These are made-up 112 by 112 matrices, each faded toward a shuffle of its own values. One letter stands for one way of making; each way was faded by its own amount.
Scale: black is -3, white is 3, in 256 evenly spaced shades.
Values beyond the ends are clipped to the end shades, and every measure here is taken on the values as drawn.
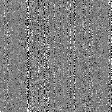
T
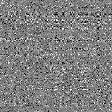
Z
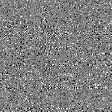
Z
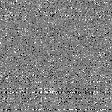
Z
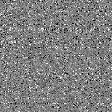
Z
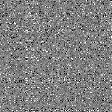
Z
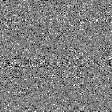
Z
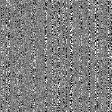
T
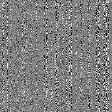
T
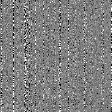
T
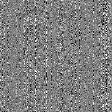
T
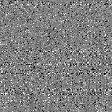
Z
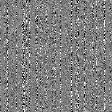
T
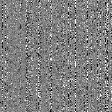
T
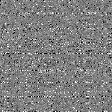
Z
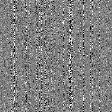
T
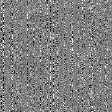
T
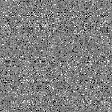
Z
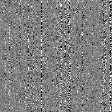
T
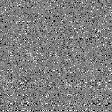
Z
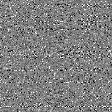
Z
